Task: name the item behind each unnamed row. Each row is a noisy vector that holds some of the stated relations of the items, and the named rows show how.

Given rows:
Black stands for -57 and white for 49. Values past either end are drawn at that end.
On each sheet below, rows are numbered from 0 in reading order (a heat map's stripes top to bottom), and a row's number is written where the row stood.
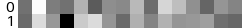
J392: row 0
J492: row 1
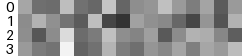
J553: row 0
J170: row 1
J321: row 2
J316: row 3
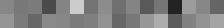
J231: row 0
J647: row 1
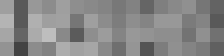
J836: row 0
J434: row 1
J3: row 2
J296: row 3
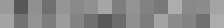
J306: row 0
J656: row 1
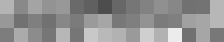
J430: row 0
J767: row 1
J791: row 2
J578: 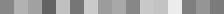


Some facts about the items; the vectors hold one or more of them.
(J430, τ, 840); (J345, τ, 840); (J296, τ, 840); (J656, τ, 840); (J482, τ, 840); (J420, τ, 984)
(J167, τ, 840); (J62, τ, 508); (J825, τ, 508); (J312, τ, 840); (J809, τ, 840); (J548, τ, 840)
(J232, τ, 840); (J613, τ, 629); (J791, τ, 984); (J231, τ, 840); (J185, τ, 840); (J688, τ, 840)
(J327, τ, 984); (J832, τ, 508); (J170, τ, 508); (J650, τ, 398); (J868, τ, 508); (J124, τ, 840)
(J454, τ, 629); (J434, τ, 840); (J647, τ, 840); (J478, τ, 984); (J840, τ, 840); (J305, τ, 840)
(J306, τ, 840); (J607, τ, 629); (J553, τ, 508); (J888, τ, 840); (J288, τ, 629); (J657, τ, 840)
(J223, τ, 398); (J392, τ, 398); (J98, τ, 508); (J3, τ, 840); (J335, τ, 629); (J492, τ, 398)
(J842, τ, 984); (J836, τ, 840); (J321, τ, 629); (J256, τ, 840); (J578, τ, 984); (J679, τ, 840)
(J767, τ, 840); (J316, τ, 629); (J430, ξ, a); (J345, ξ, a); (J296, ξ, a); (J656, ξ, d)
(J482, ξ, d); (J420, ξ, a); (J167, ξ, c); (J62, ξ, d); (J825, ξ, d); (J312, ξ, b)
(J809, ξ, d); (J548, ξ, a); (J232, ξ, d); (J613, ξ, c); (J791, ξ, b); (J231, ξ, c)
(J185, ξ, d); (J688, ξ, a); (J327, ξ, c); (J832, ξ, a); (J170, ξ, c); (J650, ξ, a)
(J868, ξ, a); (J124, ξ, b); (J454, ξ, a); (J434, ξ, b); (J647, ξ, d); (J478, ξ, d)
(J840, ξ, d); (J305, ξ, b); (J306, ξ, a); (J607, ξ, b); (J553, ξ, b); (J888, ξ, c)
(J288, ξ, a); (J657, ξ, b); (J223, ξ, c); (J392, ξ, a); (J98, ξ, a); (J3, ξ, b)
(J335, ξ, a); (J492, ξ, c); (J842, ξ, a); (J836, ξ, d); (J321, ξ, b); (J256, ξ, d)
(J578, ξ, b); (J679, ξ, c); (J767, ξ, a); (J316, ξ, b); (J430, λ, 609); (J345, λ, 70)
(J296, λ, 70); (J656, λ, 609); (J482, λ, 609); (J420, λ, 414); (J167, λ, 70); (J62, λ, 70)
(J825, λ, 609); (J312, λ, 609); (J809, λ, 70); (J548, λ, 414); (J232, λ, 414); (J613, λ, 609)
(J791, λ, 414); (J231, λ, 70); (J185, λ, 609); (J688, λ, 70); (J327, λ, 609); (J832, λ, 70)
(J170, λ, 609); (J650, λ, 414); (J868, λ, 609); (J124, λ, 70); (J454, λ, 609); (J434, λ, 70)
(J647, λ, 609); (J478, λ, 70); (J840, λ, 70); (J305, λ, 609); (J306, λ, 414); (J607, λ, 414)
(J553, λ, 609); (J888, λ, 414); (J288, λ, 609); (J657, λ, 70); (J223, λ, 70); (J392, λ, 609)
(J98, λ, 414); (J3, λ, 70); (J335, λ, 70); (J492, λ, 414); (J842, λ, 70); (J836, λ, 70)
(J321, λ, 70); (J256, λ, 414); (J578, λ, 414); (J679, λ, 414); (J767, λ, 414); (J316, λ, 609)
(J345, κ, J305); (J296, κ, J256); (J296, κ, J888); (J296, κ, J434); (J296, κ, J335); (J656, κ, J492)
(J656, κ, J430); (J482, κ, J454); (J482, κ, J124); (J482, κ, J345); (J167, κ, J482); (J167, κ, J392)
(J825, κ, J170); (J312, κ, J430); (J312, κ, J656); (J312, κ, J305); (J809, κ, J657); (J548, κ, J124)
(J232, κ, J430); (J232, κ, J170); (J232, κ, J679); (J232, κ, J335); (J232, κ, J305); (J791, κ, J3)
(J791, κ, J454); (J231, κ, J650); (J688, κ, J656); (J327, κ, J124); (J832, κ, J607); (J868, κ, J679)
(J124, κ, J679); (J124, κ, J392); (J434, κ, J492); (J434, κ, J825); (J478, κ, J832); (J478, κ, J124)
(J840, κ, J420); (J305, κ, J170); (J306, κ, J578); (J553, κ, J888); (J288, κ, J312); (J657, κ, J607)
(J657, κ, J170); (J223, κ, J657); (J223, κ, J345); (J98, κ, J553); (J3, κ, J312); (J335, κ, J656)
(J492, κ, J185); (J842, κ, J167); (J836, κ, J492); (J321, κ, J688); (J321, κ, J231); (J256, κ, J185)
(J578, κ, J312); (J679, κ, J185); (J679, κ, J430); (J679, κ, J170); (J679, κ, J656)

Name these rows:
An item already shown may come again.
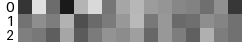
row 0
J223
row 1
J832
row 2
J62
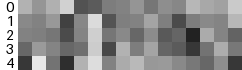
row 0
J607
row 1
J679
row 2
J231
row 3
J167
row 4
J223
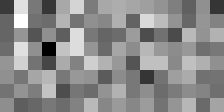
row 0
J223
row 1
J392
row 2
J613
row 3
J492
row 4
J420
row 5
J335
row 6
J832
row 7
J98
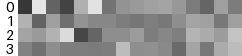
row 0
J327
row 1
J256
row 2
J607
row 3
J548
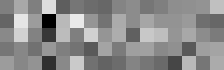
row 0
J454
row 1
J492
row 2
J650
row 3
J482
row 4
J888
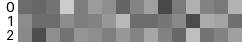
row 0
J288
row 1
J840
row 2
J232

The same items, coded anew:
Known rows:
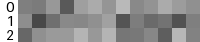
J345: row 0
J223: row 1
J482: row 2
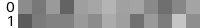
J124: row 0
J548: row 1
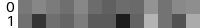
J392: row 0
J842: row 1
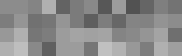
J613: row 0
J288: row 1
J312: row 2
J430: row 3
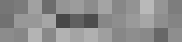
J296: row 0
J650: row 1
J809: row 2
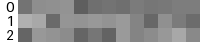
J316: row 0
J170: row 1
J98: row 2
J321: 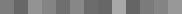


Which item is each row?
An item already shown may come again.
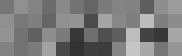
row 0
J454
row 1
J335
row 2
J791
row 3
J420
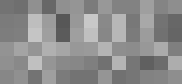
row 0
J832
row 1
J231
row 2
J231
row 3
J256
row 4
J62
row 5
J607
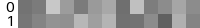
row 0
J840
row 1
J482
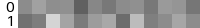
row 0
J553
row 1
J840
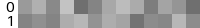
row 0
J888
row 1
J232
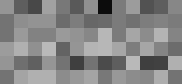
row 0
J327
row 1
J316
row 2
J306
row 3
J888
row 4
J791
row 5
J647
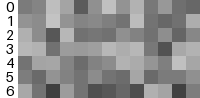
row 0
J231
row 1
J62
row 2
J492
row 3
J679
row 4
J767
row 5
J321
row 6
J578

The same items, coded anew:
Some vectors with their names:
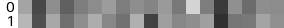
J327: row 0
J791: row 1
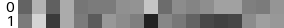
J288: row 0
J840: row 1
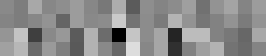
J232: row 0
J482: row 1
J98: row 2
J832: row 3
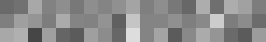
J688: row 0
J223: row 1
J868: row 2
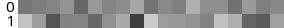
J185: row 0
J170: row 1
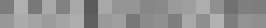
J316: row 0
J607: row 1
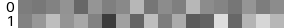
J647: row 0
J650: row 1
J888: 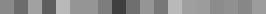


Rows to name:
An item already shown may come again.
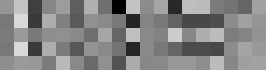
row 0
J98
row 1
J840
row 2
J613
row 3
J840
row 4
J492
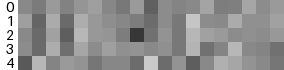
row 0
J256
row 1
J679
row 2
J888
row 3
J167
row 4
J335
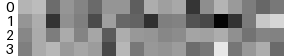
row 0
J62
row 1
J420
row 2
J316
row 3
J321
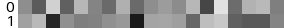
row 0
J231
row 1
J553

